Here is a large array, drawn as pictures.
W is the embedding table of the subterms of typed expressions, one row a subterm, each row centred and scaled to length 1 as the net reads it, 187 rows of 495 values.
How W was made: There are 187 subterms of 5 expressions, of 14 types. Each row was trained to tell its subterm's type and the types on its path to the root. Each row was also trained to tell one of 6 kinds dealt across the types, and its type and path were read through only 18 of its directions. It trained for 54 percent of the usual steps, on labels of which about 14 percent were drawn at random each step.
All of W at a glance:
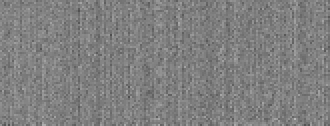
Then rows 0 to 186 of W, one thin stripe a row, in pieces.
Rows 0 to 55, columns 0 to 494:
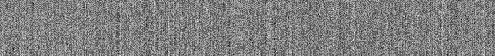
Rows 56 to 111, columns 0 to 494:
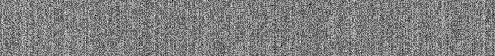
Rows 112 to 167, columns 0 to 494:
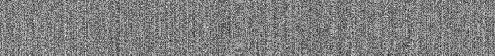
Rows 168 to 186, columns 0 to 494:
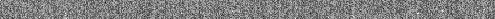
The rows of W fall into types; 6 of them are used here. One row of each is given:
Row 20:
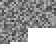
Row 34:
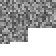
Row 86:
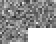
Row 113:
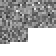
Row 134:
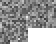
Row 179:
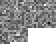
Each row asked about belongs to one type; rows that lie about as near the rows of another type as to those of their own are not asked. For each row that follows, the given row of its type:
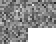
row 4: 113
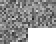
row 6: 20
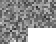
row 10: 113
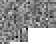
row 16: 86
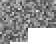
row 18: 134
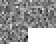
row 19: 86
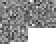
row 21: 86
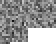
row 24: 134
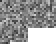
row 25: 134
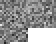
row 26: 20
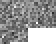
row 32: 134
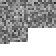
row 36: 113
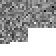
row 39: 20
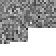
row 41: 86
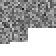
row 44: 34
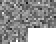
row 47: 179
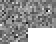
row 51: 20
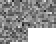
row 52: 20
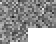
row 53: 20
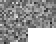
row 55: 20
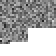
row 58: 34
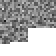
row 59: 134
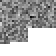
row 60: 134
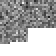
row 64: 179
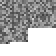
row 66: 34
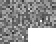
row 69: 34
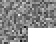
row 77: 86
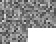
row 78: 179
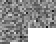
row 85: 134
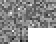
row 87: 86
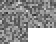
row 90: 34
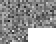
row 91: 20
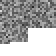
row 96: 34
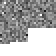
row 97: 20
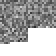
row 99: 34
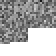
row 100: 34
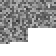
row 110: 34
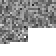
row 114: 86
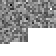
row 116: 34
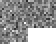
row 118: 113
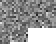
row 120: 20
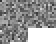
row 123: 113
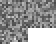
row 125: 34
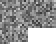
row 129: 86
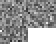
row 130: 134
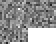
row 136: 86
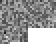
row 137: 34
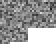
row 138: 113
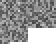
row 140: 113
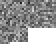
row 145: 86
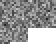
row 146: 34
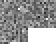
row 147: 86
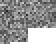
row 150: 179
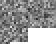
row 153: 34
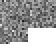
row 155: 86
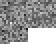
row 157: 113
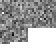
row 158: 134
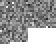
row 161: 113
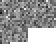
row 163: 179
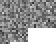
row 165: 20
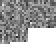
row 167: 179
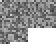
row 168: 20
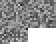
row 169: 113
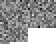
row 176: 20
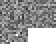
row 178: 179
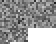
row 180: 20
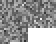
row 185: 34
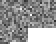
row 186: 113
